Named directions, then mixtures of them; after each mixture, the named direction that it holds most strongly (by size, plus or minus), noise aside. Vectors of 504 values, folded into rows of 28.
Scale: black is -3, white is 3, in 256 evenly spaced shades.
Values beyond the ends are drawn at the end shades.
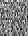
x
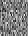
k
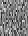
k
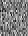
k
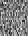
x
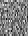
x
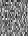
x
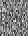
k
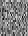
k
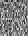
x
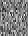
k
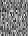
k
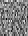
x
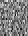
x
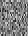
k
